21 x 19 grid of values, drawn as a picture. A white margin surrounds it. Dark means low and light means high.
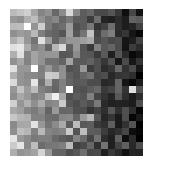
There are no regular stripes. There is an overall slope up to the left. No row or column stands out. The ninth with the lowest average is the bottom right. Overall the values sit about 40% of the way up the scale.
